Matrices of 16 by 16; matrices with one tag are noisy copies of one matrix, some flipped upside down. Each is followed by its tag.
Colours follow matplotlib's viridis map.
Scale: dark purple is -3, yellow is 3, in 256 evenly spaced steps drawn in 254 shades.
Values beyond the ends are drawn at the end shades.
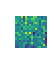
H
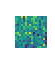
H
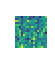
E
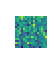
E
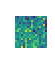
H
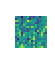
E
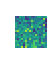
H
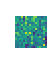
H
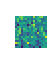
E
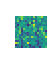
E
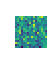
E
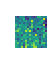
H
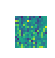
E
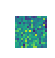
H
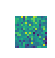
H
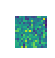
H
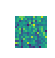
E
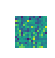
E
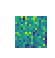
H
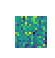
H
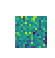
H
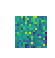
H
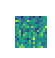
E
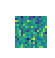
E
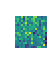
H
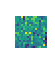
H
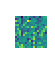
E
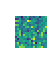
E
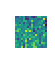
H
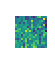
H
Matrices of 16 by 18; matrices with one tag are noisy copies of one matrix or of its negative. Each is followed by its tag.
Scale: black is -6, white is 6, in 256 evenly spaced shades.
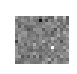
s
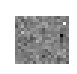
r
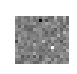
s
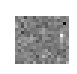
r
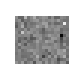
r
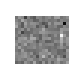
r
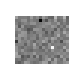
s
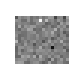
s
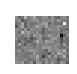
r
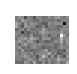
r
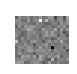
s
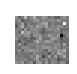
r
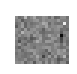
r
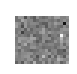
r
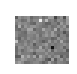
s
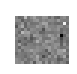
r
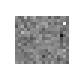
r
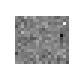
r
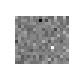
s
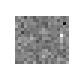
r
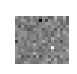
s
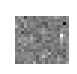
r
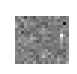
r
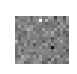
s
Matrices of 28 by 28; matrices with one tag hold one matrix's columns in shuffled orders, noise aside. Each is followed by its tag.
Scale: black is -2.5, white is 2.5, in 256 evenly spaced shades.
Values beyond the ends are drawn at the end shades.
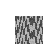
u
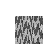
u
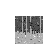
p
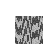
u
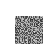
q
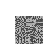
q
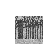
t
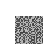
q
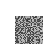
q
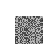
q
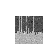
p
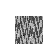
u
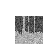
p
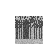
t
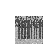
t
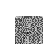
q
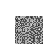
q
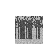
t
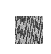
u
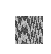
u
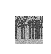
t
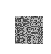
q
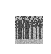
t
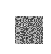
q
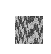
u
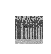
t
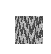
u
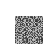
q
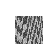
u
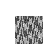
u
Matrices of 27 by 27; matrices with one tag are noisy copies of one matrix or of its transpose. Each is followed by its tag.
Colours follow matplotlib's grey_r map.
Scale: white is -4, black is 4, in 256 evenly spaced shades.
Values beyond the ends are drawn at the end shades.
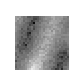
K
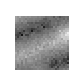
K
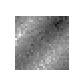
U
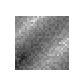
U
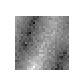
K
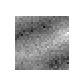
K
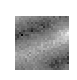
K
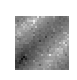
U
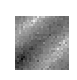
U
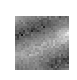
K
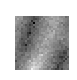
K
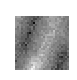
K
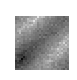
U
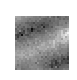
K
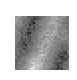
K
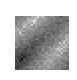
U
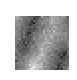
K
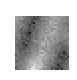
K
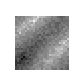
U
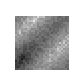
U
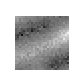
K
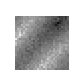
U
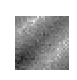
U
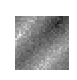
U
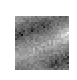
K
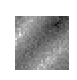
U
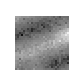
K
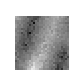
K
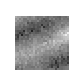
K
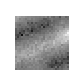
K
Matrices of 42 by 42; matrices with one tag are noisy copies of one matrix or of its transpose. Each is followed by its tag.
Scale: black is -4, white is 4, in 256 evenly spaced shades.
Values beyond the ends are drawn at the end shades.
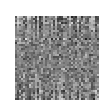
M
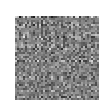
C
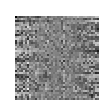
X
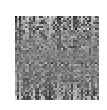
X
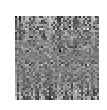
X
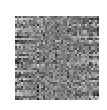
M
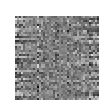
M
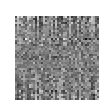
M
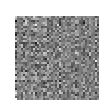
C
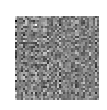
C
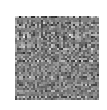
C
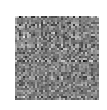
C
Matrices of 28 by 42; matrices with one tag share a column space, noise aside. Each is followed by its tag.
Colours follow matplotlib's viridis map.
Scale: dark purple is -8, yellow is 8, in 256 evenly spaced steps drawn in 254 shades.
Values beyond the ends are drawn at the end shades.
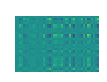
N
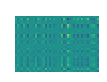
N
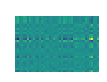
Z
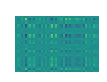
N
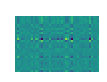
Z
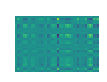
N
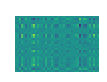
N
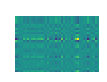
Z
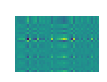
Z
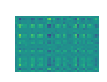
N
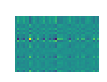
Z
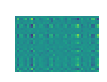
N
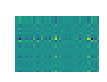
Z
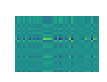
Z
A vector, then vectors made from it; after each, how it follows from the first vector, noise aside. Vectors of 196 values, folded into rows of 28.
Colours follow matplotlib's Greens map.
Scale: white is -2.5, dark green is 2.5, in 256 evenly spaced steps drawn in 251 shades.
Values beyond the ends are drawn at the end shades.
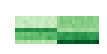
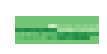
partly zeroed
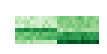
copied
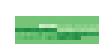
partly zeroed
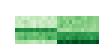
copied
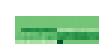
partly zeroed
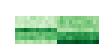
copied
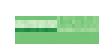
partly zeroed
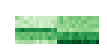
copied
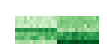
copied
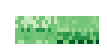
partly zeroed
